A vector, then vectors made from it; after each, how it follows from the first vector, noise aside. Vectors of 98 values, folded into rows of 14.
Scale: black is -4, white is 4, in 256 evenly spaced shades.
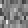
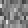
copied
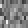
copied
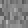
shrunk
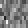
copied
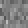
shrunk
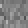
shrunk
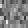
copied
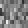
copied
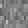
shrunk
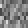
copied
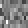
copied
